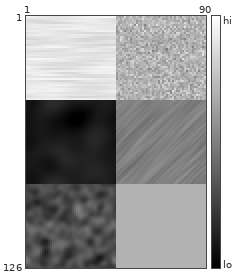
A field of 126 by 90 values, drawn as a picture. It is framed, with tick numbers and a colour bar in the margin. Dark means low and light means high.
The table splits into 3 rows of 2 panels. Panel 1,1: very high, streaked across, faint in contrast. Panel 1,2: high, fine-grained. Panel 2,1: very low, smooth, faint in contrast. Panel 2,2: middling, slanting up to the right, faint in contrast. Panel 3,1: low, blotchy. Panel 3,2: high, flat.
